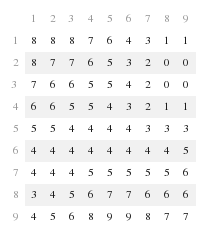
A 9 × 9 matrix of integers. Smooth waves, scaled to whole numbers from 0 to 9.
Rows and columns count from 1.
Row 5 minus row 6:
1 1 0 0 0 0 -1 -1 -2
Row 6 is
4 4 4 4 4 4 4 4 5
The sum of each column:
49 49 49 50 49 43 35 27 29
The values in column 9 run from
0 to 7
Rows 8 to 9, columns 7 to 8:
6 6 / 8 7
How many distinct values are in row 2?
7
